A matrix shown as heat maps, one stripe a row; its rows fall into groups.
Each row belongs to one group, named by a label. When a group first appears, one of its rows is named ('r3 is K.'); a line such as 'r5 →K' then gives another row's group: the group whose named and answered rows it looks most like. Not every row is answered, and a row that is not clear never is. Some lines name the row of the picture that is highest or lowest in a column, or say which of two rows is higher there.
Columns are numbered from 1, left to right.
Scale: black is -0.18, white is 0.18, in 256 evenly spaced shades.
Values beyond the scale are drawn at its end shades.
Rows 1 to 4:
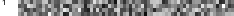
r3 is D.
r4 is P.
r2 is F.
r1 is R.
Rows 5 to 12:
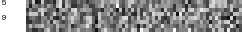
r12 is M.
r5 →P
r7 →D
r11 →F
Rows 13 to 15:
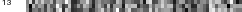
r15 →P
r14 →P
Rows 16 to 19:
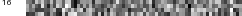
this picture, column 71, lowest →19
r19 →D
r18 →D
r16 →F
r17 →P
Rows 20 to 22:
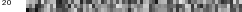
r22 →M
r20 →R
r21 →M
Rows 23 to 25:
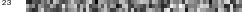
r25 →D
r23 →M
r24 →D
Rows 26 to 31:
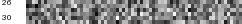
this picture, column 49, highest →28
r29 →M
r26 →R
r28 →P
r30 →P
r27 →M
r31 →D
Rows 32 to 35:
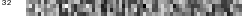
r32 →R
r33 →F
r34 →F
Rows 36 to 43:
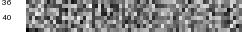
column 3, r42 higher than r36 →No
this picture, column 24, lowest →37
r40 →D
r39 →F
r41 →R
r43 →M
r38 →R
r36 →P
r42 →F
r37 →D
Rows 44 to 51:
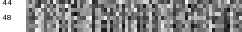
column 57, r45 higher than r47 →No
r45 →P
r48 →D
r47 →F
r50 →F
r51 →F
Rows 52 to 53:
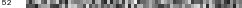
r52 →F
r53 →D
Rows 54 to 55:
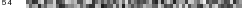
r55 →R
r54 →D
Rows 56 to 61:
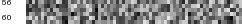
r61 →R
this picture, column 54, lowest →57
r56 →P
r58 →M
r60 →R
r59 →P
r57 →D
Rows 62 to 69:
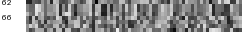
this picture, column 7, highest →68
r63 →F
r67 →R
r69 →F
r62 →M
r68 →R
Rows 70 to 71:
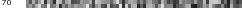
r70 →F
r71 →F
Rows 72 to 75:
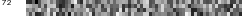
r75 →M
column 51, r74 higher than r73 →No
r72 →M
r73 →R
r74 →F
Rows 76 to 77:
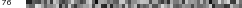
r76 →M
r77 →F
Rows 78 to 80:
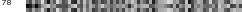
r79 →M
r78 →P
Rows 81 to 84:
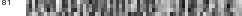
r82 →P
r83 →P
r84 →R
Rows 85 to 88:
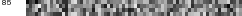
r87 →R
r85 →M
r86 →F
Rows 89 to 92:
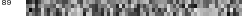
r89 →M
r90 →P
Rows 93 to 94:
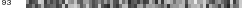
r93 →D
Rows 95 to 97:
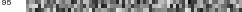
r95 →P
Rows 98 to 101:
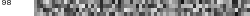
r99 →D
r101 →R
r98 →F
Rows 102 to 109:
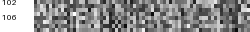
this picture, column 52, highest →108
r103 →R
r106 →D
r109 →F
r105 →F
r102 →D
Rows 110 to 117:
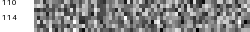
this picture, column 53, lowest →110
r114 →P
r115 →F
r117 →P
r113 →R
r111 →R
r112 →D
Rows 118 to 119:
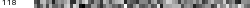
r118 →R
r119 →P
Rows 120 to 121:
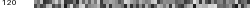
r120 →M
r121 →D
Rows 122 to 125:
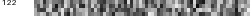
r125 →R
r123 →P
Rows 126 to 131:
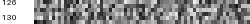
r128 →D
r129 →R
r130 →R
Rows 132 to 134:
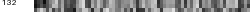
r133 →M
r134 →R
